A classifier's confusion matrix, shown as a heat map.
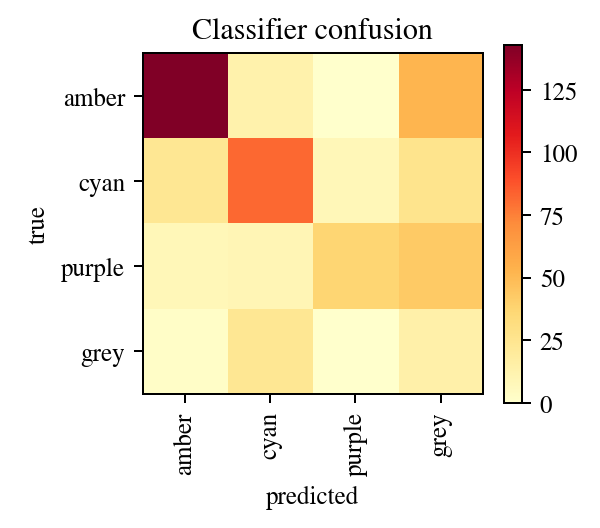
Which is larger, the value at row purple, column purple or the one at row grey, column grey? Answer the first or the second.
the first
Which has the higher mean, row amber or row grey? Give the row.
amber
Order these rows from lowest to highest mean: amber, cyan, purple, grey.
grey, purple, cyan, amber
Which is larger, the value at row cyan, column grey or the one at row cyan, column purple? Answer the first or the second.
the first
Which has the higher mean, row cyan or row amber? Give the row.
amber
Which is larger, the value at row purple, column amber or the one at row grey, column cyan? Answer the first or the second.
the second
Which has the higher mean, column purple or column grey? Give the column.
grey
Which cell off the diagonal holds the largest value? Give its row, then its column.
amber, grey
